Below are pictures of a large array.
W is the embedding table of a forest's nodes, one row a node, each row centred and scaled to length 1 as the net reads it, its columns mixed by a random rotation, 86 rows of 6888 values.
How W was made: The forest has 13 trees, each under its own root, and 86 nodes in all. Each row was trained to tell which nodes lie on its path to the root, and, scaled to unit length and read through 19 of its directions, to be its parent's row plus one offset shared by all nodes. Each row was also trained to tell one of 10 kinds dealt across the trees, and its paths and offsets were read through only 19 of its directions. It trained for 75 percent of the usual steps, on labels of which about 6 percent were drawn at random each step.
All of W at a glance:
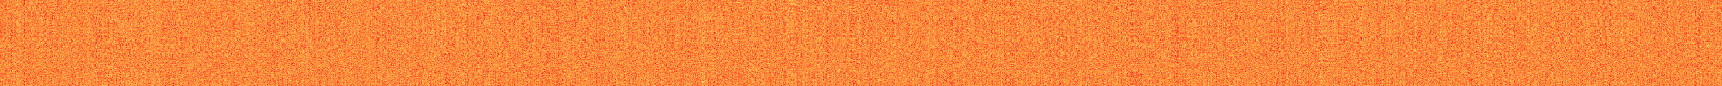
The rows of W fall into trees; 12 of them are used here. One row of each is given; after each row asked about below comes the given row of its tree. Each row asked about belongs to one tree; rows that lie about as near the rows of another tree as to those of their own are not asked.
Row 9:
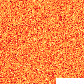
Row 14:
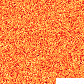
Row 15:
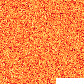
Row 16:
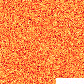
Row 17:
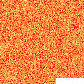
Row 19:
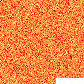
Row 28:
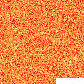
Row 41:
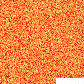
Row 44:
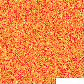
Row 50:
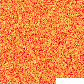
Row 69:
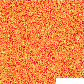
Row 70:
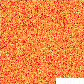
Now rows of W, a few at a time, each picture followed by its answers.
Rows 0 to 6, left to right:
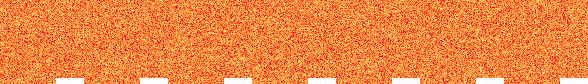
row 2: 28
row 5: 69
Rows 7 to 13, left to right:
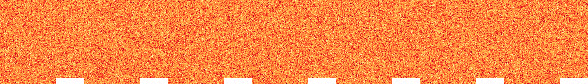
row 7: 44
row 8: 50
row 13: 70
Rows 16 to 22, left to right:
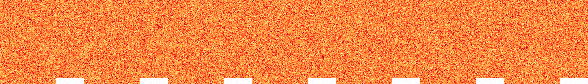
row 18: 16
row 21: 50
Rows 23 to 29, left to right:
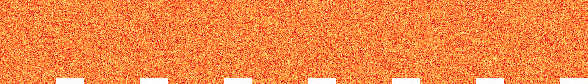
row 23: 14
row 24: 14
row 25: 15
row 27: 44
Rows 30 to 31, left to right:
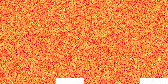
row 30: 14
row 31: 15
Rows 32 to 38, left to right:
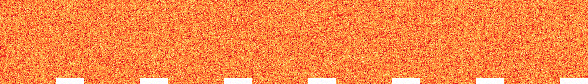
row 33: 44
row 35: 14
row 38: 9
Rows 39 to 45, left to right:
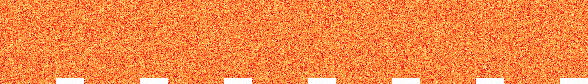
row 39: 17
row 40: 17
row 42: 17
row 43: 19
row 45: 9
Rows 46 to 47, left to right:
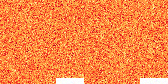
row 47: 14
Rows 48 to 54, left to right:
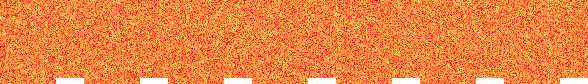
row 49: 70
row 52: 15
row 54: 16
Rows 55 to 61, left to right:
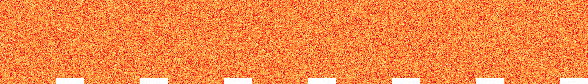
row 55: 19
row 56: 16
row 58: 69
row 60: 9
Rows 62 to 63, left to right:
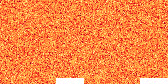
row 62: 15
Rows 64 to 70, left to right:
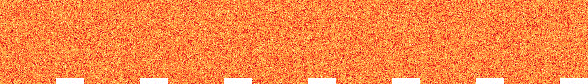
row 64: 50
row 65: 44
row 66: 50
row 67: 17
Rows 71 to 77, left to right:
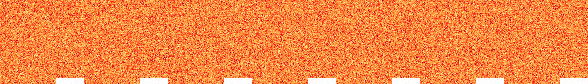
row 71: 15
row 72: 14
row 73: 14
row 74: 41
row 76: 15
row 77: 41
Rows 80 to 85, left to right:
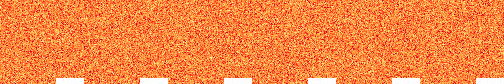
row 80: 15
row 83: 41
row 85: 19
